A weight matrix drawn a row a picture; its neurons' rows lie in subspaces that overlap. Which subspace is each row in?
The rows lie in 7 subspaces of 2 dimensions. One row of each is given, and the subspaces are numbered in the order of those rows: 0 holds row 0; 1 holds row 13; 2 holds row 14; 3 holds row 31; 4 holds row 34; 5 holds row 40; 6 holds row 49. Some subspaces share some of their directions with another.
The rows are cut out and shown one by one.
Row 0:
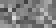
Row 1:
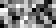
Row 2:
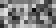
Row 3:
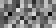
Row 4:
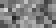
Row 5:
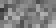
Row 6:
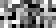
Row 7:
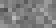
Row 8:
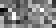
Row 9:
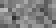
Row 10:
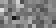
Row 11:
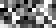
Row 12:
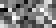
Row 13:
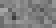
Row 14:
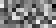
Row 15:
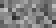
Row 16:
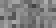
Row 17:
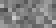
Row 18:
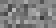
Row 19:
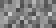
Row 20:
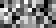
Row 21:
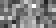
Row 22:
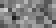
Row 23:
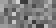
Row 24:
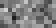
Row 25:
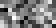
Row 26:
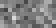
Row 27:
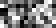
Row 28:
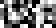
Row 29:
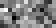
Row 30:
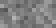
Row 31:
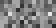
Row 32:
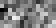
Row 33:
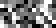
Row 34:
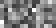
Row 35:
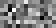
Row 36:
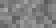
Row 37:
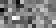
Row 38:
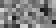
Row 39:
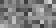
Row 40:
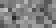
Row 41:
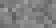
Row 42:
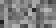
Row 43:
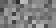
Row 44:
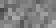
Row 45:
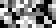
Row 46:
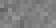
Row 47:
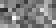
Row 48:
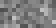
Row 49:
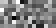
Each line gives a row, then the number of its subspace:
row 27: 0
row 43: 6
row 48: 4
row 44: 5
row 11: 3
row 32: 5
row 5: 5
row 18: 0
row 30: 0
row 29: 2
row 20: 3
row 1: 0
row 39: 2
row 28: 4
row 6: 1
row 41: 6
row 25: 3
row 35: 0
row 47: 4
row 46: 5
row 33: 5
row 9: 4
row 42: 4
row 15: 2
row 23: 6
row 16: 1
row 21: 1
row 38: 4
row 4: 1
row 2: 0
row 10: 6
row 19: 3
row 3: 3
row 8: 1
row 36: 1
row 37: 6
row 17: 2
